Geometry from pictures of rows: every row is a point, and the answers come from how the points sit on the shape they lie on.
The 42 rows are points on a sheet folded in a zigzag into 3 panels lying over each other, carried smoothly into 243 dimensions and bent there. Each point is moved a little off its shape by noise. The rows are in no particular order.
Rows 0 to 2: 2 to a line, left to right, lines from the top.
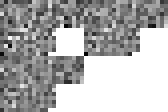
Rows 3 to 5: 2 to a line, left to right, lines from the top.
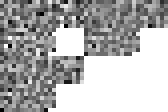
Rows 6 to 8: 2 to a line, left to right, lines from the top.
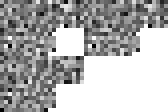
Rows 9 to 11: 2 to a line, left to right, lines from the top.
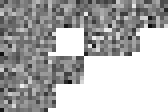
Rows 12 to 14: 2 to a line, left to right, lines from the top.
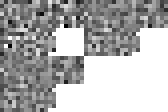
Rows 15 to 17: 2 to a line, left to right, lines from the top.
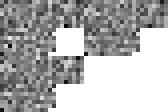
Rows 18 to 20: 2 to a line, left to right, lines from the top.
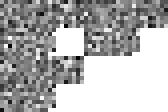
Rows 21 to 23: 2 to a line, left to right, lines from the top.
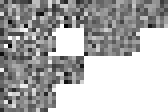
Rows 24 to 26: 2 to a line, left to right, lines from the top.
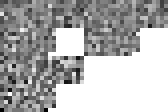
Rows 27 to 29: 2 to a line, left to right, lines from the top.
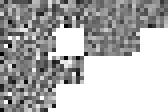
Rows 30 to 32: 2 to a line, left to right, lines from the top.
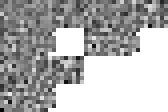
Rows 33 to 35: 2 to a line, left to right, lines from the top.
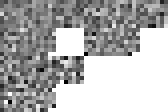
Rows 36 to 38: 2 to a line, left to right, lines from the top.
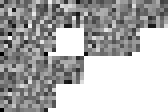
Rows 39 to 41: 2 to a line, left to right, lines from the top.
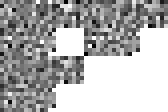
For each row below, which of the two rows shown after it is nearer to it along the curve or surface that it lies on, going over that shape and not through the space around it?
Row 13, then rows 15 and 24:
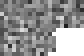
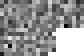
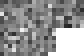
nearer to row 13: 15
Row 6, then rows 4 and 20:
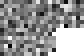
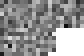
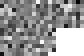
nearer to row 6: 20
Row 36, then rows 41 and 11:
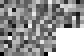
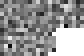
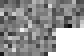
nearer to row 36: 11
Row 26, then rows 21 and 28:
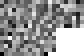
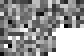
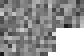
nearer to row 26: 21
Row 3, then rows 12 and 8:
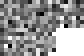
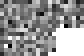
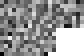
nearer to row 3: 12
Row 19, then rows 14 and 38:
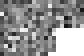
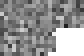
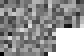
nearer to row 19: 38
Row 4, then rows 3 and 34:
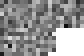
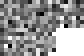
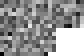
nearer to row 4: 3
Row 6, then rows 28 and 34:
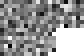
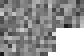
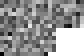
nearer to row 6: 28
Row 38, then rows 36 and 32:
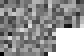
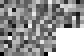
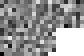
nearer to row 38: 36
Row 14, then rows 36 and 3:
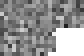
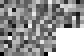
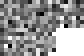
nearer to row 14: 3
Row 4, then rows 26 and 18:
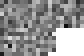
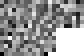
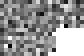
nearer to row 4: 18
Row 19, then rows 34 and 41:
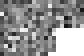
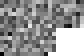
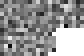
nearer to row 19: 34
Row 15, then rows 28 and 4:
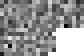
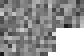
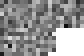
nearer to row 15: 4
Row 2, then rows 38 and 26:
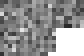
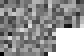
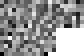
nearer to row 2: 38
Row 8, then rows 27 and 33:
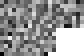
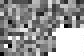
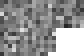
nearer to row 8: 27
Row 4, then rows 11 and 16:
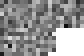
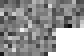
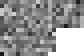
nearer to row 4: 11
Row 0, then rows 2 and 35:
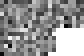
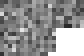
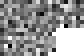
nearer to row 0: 2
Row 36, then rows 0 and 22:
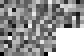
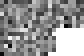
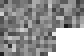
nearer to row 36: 0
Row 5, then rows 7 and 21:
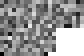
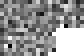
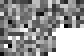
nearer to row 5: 21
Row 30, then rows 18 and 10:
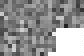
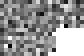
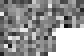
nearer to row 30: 18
